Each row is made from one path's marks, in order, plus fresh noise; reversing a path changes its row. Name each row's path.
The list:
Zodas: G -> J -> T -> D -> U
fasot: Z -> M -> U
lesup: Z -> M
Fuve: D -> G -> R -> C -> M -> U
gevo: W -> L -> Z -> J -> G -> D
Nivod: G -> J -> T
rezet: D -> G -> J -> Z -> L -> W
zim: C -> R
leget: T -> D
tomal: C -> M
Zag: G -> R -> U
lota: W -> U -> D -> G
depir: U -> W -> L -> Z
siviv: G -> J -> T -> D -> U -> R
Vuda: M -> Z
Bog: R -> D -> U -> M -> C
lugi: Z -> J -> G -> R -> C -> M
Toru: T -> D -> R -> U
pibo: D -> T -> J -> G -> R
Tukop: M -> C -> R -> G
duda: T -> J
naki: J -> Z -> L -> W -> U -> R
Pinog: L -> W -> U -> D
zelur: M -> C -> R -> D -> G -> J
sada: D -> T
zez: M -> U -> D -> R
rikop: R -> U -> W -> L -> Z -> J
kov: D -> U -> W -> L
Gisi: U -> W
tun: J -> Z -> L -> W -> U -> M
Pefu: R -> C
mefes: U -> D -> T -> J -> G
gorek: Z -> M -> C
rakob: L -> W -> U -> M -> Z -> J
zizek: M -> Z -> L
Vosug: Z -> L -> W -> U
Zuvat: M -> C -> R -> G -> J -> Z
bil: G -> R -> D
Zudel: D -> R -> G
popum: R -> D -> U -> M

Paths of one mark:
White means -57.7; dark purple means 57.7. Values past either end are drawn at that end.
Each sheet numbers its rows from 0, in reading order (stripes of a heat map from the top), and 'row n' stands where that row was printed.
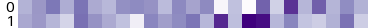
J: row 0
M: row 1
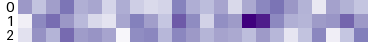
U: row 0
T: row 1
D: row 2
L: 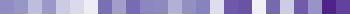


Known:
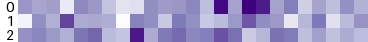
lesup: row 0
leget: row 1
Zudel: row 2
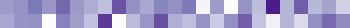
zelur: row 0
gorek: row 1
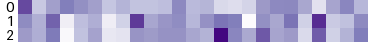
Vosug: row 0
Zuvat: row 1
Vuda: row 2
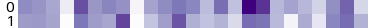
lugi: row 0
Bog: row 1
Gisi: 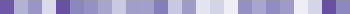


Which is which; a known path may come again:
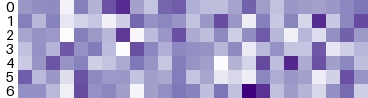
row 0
zim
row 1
depir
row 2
gorek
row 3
gevo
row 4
duda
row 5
Gisi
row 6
lugi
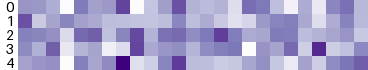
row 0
Bog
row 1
Vosug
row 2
Tukop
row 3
Zuvat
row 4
Pefu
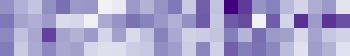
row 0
popum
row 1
zizek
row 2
Toru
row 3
fasot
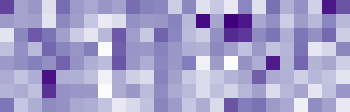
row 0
rezet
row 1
lesup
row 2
Nivod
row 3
bil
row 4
zelur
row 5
Zodas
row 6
Pinog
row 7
Fuve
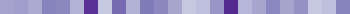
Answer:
zez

